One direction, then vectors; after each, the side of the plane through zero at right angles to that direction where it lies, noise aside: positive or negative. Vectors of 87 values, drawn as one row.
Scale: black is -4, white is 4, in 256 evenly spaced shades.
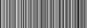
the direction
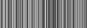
negative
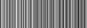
positive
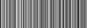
positive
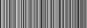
positive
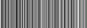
negative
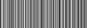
positive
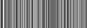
negative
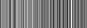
positive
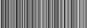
negative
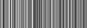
positive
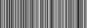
positive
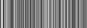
positive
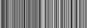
negative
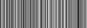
positive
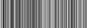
negative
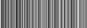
negative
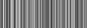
positive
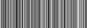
negative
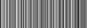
positive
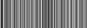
negative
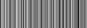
positive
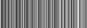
negative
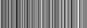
negative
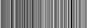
negative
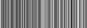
negative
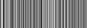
positive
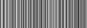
positive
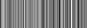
positive
